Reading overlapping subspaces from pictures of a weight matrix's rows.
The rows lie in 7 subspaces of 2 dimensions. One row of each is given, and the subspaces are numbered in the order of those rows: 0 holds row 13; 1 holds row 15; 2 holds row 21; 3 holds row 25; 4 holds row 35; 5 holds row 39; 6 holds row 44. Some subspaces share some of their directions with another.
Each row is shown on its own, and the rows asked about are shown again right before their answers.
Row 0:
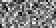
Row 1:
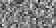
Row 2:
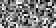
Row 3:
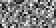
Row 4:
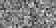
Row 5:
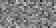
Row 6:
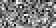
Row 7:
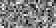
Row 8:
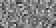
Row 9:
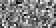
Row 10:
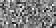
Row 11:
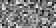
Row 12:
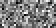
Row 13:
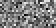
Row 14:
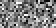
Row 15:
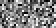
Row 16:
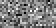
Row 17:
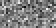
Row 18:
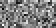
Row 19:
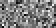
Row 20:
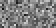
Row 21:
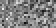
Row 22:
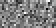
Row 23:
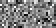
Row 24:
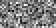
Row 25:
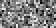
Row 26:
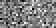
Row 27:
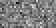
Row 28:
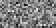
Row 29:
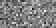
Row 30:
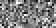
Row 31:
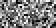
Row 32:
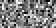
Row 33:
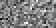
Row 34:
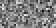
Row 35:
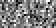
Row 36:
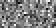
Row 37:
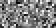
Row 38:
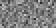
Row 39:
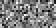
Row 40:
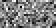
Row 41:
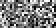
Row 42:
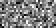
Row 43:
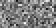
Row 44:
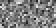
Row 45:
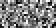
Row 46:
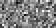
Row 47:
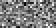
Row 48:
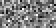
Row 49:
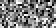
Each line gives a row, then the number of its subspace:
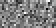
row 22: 4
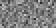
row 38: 6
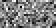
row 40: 6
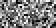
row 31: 6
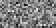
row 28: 4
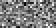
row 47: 0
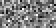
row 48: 5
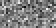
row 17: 5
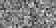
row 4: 3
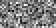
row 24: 4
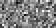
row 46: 5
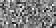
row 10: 2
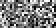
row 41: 1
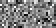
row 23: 3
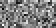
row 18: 3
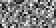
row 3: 6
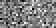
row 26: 2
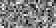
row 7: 1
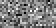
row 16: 4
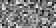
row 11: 0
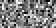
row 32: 4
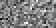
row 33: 2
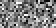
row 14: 0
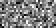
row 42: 1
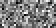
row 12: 5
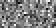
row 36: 4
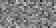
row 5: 0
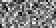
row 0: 6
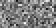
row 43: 1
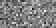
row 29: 2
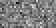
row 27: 1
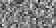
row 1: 6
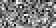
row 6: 6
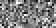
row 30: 3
